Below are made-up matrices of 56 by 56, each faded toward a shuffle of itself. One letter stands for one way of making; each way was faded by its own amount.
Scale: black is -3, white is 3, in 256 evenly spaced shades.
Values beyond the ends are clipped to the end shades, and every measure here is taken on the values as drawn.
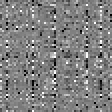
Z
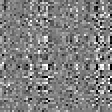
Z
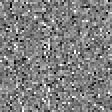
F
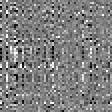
Z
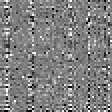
Z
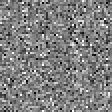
F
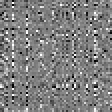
Z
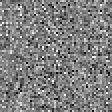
F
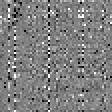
Z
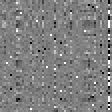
Z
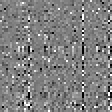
Z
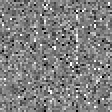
F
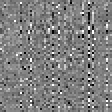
Z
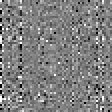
Z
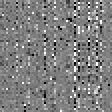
Z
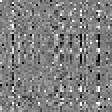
Z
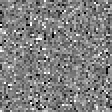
F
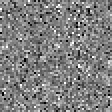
F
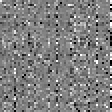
Z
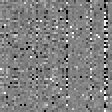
Z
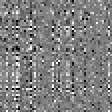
Z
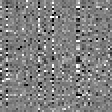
Z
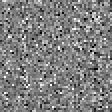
F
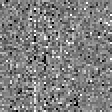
F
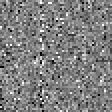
F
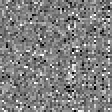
F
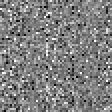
F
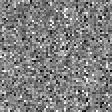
F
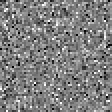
F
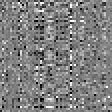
Z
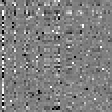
Z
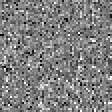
F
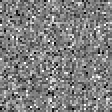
F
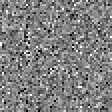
F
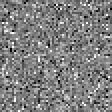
F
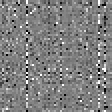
Z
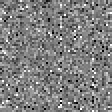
F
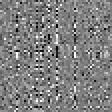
Z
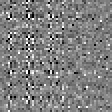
Z
